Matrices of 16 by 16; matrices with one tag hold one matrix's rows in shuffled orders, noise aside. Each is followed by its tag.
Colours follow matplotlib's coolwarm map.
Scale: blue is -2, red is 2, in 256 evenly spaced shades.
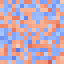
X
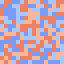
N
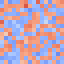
N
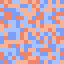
N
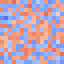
X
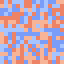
X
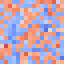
N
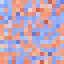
X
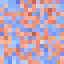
N
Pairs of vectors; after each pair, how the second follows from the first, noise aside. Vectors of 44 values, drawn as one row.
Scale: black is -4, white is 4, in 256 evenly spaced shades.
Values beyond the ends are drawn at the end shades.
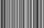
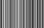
sign-scrambled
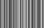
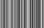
sign-scrambled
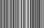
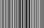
negated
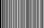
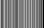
reversed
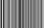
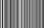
negated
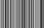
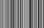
wrapped around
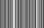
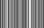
reversed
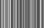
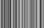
negated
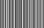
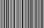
negated
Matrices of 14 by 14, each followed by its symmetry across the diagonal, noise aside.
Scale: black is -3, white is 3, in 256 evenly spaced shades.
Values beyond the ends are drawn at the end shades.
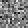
antisymmetric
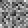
symmetric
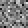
neither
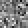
antisymmetric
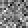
antisymmetric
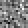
antisymmetric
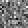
neither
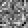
symmetric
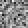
symmetric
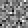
antisymmetric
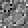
symmetric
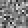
antisymmetric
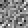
symmetric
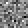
neither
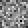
symmetric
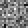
symmetric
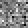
neither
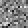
neither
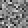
neither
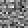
neither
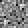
symmetric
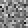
neither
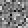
symmetric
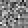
antisymmetric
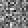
neither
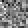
antisymmetric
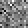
antisymmetric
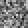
neither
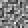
symmetric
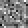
antisymmetric
